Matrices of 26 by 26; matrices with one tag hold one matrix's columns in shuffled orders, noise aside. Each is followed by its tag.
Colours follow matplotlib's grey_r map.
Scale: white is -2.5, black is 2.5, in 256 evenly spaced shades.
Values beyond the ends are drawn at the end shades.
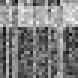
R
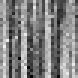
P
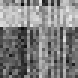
R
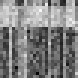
R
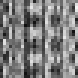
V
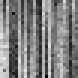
P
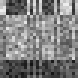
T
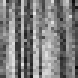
P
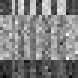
T
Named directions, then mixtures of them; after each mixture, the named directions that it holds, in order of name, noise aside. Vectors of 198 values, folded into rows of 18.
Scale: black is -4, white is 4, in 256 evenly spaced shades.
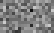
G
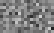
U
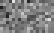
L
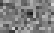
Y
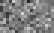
G, L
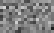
G, U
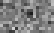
Y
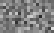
U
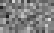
L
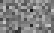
G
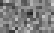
Y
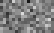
G, L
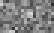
Y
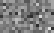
U, Y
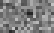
Y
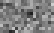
Y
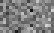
G, L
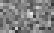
G, Y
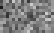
L, Y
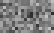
U, Y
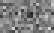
U, Y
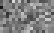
L, Y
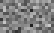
G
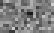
Y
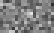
Y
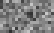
L, Y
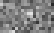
Y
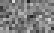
L, U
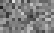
L, Y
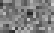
Y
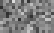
L, Y
